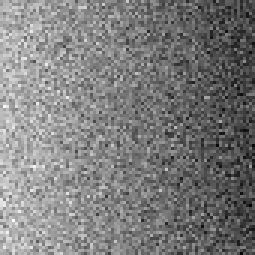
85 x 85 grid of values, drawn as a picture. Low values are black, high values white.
The texture is fine-grained noise. There is an overall slope up to the left. On average the colour sits 50% of the way up the scale. There are no regular stripes.
